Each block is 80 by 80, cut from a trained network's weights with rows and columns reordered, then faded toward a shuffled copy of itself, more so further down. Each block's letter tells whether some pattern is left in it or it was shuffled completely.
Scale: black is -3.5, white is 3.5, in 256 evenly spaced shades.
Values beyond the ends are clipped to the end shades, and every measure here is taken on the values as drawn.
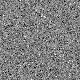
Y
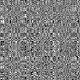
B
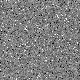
Y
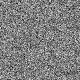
Y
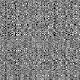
B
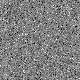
Y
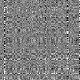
B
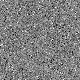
Y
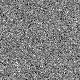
Y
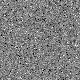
Y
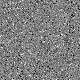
Y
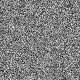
Y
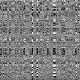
B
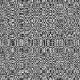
B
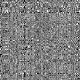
B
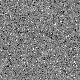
Y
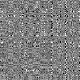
B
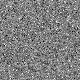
Y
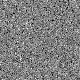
Y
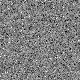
Y
